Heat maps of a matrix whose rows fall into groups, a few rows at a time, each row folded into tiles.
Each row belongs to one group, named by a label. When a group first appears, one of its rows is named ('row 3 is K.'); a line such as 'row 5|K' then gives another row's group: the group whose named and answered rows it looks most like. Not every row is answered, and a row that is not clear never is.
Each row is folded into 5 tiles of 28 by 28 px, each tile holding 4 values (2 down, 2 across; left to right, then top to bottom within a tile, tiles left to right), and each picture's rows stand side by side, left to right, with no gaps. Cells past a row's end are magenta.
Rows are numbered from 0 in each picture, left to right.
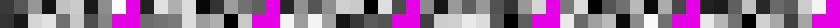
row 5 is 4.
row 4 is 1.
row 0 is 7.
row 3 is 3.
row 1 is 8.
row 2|1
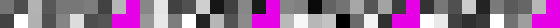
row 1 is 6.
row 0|3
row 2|1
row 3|4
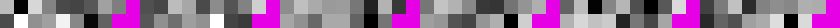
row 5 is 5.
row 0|3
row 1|3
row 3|8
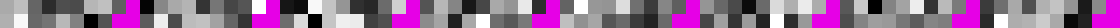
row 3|5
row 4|6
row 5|5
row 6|1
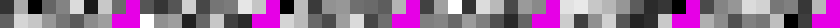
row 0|1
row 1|4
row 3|7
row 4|6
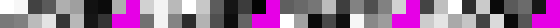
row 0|6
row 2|4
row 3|6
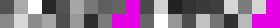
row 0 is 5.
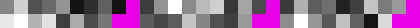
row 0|6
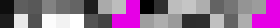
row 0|3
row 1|4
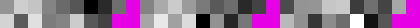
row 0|6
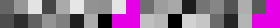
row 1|5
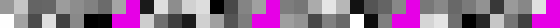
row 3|4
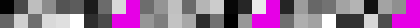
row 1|7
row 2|1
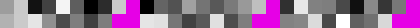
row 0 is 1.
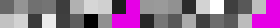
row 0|5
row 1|7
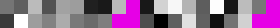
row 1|7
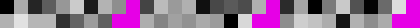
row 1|8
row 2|1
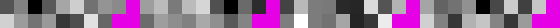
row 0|1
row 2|8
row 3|8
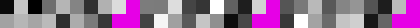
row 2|3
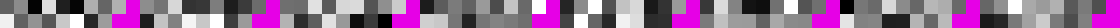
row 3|4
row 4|3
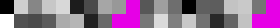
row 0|4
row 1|5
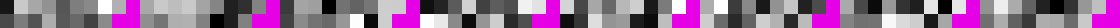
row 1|6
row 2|5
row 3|4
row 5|8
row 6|8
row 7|8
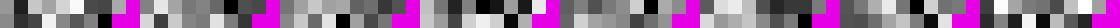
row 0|7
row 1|6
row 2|6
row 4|1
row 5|6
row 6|8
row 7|5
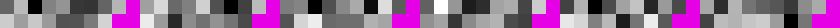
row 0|1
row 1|6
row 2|1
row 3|5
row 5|3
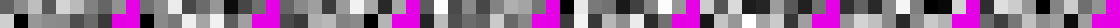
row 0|7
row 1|3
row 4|5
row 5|3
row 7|8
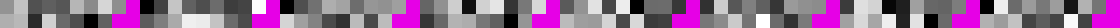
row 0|5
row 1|3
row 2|4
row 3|7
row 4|6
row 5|8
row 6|5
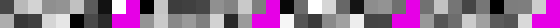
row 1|5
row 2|4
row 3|8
